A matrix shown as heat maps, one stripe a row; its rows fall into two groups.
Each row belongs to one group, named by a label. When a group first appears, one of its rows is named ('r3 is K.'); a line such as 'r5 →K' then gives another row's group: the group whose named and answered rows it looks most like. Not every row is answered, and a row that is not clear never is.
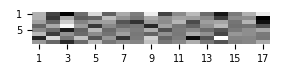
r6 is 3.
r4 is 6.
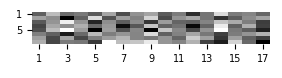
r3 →6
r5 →6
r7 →3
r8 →3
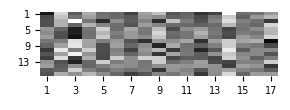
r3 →6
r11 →6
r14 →3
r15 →6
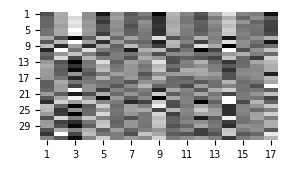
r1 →6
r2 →6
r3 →6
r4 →6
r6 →6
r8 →6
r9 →3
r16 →3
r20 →6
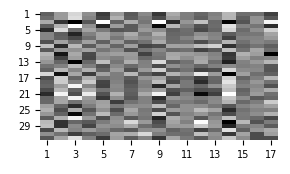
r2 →6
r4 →6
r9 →3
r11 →3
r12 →3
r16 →3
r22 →6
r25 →3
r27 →6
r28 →3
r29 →3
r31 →3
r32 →6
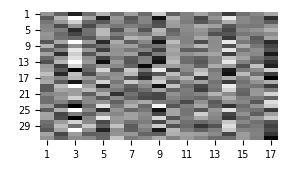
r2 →6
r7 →3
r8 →6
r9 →3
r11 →3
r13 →6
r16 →3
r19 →6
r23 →3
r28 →6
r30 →6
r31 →3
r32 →3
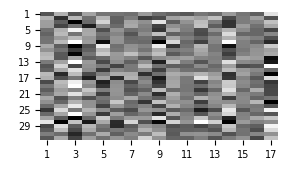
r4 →3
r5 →6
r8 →6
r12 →3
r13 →6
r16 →3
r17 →3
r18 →6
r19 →6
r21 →6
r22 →3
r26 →6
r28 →3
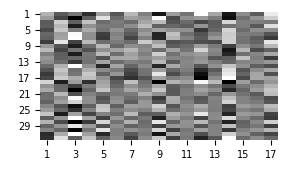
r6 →6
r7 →6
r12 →3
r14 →6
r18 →3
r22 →6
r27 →6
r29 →6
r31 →6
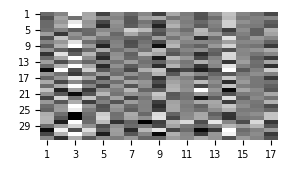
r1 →6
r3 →6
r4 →6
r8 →6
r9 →6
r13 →3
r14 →6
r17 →6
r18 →3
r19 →6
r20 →3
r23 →3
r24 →6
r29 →6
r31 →6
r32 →3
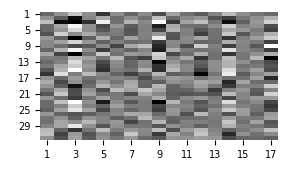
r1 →6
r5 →6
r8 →6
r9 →3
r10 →6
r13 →6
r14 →6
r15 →6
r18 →3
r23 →6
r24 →6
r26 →3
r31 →3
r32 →3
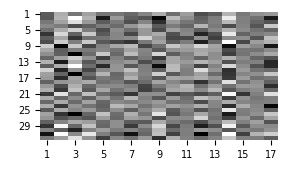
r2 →6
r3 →6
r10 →3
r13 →3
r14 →6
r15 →3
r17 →3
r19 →3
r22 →3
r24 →3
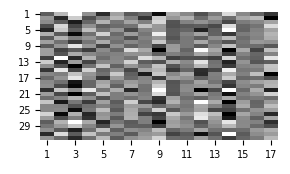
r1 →6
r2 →3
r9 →6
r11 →3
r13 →3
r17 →6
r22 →6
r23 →3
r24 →3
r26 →3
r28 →6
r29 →6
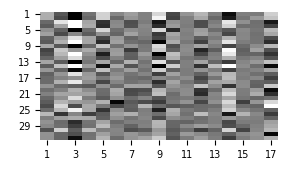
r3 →6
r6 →3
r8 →6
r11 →6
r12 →6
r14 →6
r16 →6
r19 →3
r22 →6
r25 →6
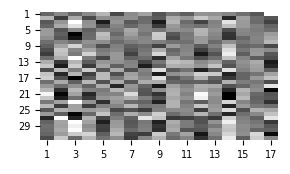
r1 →3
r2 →3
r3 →6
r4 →6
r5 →3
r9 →6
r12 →6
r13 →3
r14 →3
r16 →3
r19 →3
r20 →3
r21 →3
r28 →6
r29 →6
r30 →6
